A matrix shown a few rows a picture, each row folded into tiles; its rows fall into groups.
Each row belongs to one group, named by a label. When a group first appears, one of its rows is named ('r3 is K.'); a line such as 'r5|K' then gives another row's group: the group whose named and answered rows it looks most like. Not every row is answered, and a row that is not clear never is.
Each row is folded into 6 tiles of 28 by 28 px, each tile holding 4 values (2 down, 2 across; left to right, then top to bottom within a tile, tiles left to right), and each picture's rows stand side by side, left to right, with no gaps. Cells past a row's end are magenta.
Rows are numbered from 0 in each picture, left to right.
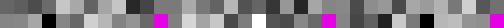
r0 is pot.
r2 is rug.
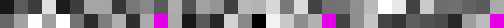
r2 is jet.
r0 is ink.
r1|rug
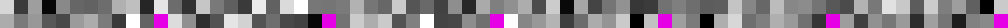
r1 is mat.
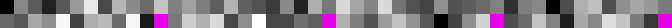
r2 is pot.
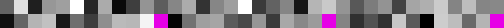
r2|rug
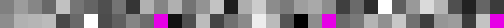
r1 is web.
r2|ink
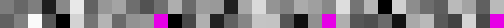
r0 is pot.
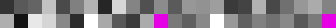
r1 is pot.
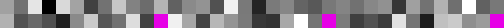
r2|rug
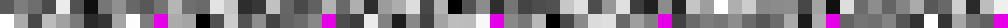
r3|pot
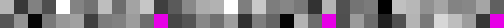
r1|jet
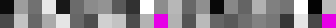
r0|ink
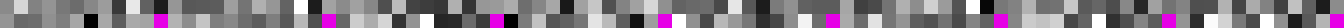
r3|web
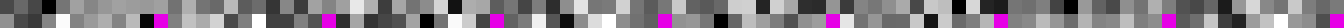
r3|pot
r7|pot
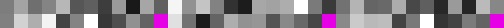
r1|mat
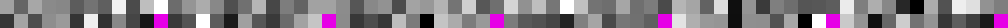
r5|mat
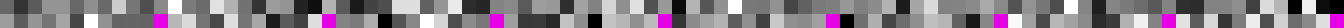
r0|pot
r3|rug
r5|web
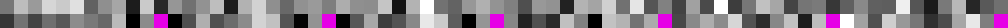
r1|web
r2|web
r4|ink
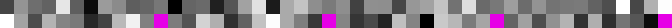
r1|pot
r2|rug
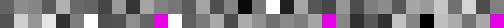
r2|rug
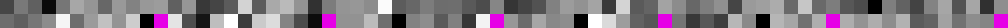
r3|pot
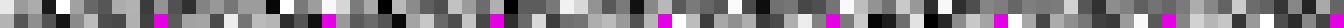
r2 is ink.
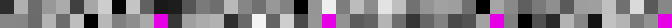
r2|jet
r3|rug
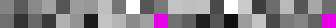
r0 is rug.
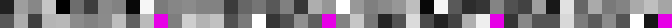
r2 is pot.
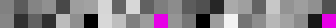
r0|rug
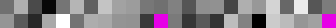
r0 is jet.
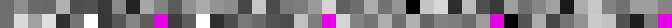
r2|mat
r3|web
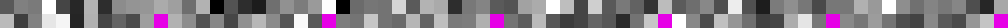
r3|jet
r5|jet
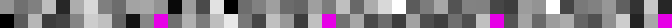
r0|web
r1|ink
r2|jet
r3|ink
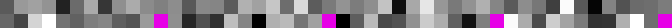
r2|web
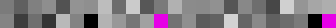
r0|rug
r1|mat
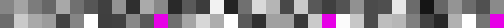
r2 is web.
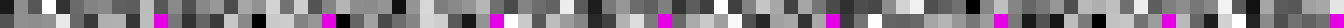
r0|ink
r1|rug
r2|web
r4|ink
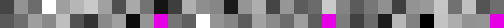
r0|ink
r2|rug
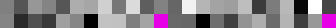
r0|rug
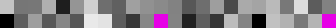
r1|rug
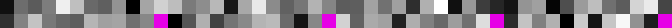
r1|web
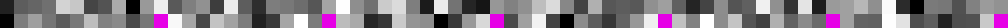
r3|jet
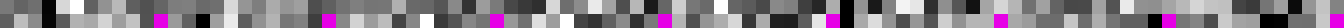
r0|pot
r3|ink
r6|mat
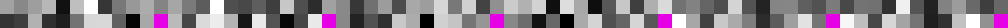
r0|web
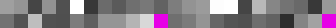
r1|jet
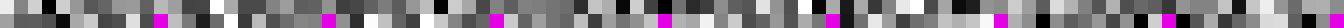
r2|pot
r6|jet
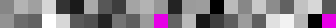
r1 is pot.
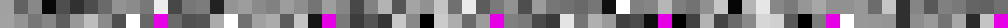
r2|rug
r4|web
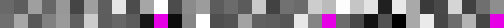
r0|mat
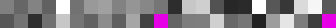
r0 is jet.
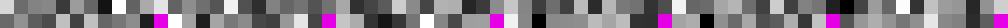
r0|mat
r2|pot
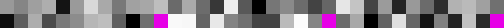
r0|web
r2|mat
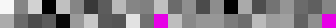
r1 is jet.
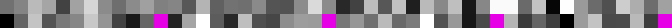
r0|web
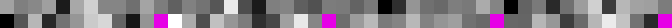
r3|pot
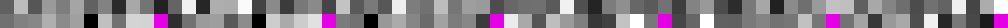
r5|mat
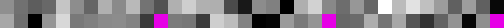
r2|ink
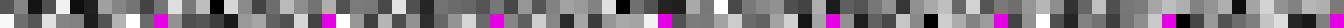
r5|rug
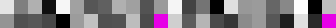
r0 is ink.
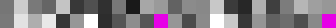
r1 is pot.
